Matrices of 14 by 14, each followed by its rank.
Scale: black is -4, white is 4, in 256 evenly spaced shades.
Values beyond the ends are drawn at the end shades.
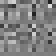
two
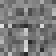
three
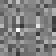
three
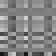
one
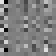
two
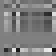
one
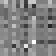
three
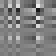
one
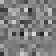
three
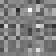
two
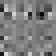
two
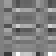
one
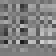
two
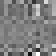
two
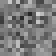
three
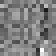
three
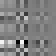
one
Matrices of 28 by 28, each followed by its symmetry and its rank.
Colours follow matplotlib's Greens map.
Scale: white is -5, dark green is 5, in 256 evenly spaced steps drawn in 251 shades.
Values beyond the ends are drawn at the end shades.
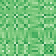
symmetric, rank three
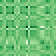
symmetric, rank two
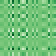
neither, rank one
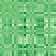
antisymmetric, rank two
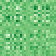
antisymmetric, rank two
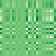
neither, rank one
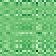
neither, rank two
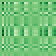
neither, rank one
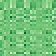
neither, rank two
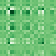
symmetric, rank two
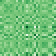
symmetric, rank two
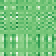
neither, rank two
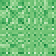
symmetric, rank three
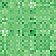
symmetric, rank three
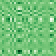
antisymmetric, rank two
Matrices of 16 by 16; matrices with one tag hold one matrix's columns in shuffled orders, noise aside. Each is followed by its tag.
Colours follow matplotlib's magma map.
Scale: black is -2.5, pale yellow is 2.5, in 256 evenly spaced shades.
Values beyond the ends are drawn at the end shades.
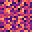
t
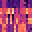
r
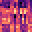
r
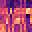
r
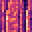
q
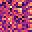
t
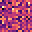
t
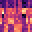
r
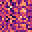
t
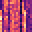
q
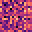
t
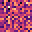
t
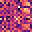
t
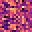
t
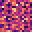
t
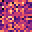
t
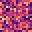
t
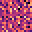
t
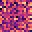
t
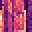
q
